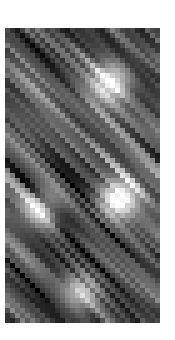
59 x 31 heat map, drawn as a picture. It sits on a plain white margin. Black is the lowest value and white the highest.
No overall slope runs across the table. Streaks slant down to the right. The halves do not mirror each other. The middle right is the ninth with the highest average. Four bumps rise from the field.
